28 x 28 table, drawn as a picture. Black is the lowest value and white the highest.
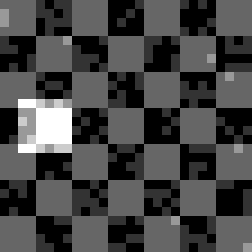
Slope: none. Average level on the scale: 30%. Odd patch: higher, in the middle left. Ninth with the highest average: middle left. Roughest part: middle left.
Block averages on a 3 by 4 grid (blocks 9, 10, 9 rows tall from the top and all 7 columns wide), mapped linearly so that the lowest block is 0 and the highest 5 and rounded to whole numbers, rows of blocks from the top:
0 0 0 0 / 5 1 0 0 / 0 0 0 0
